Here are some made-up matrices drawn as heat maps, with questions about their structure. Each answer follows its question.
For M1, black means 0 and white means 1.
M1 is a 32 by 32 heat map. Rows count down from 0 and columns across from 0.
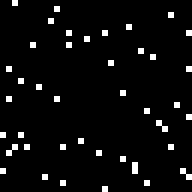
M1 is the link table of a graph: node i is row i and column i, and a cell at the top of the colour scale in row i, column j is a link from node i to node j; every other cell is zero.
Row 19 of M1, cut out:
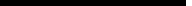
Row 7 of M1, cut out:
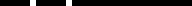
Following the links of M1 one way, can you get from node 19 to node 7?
yes
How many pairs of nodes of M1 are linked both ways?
2
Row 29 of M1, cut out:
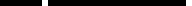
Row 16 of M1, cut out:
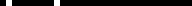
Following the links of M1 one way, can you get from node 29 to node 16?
yes
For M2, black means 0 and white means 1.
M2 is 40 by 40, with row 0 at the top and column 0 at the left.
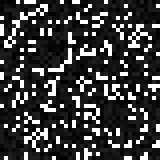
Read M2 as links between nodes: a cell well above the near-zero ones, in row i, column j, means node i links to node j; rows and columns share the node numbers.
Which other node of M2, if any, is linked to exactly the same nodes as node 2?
node 37
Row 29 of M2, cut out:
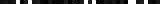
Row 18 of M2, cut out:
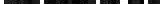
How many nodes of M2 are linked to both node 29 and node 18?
1
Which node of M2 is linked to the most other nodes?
node 21
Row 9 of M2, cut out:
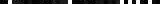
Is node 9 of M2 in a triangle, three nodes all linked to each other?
no
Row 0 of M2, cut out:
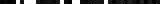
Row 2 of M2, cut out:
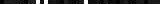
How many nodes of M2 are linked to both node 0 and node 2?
0
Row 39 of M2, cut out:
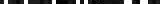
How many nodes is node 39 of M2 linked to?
9
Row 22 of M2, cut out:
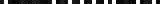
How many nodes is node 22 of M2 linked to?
9
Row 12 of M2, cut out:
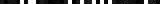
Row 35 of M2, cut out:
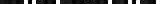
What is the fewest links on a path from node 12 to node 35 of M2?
2
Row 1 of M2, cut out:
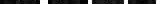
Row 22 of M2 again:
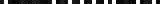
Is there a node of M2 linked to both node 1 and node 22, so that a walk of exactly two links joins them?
no
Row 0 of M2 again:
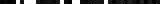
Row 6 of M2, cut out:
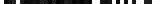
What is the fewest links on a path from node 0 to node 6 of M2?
1
